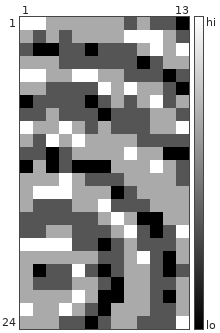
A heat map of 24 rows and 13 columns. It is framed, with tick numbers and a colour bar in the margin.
No single row or column stands out from its neighbours. There is no overall slope. Concentric rings centre on the bottom left.
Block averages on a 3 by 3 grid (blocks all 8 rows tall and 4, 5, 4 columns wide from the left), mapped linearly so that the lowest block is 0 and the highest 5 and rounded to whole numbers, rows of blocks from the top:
212 | 332 | 500
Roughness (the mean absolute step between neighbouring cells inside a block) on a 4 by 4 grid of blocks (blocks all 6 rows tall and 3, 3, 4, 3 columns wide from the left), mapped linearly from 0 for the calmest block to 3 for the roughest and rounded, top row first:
2113
3213
1030
0311
